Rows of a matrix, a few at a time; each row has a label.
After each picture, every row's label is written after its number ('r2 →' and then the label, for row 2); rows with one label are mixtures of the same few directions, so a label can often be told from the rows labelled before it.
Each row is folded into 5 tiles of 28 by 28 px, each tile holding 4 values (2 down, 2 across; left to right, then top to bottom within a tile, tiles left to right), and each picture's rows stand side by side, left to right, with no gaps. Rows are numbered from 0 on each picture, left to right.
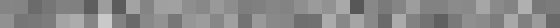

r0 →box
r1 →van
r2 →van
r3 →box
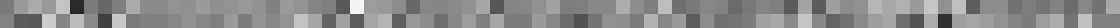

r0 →van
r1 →box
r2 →van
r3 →van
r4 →box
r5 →box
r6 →box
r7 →box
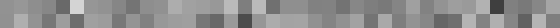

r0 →van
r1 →box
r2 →box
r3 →van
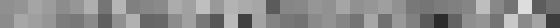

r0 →box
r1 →box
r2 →box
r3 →box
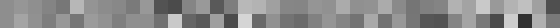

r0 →van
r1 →van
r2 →box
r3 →box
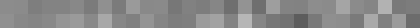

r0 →box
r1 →box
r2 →box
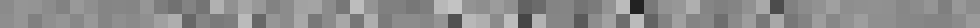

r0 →van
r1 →van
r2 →van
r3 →van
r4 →van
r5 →van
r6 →box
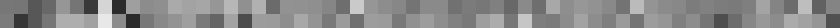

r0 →box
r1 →box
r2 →van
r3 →box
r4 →van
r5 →box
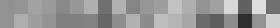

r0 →box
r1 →box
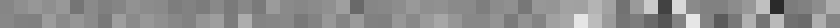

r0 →van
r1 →box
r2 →van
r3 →box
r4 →box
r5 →van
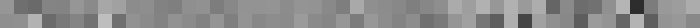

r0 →van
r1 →van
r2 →van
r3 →box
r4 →van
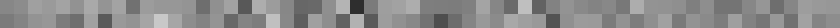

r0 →box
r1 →box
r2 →van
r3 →box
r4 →van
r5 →van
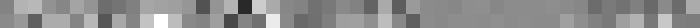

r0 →van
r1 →box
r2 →box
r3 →van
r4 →box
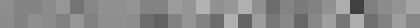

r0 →van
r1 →box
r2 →van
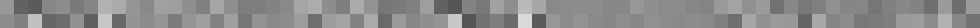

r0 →van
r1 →van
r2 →van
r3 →van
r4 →van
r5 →van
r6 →box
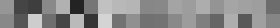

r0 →van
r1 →box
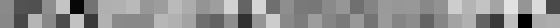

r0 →van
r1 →box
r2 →van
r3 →box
